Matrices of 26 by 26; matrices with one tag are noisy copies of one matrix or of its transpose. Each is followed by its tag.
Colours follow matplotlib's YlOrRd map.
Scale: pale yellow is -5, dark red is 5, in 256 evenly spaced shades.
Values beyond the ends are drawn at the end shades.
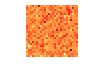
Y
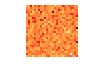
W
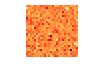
Y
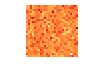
W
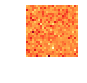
W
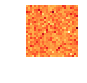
W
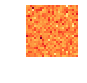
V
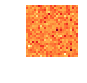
Y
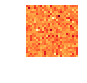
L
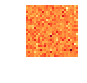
Y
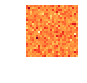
L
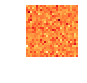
V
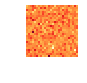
W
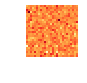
V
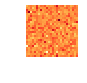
V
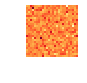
V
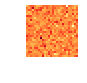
V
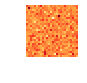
L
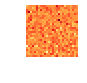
V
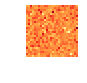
W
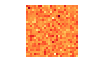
L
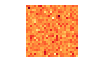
L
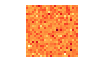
Y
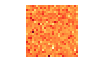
W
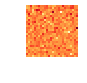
W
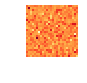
L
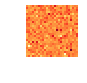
Y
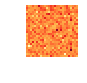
Y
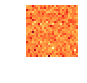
W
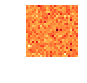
Y
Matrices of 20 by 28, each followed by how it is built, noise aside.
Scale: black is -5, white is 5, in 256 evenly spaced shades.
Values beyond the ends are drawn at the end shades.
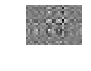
low rank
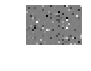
sparse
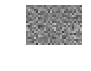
low rank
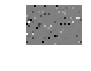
sparse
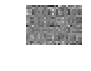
low rank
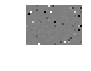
sparse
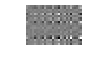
low rank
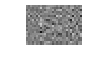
low rank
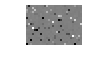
sparse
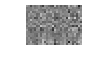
low rank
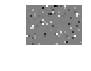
sparse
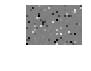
sparse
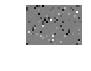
sparse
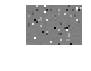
sparse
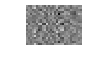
low rank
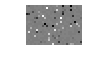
sparse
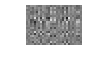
low rank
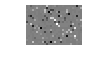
sparse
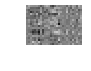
low rank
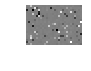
sparse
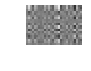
low rank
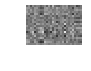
low rank
